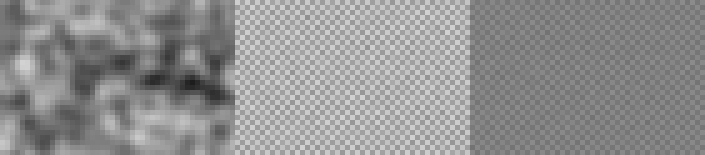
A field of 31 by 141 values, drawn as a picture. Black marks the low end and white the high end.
It is made of 1 by 3 panels. Panel 1,1: middling, blotchy, strong in contrast. Panel 1,2: high, checkered. Panel 1,3: middling, checkered, faint in contrast.
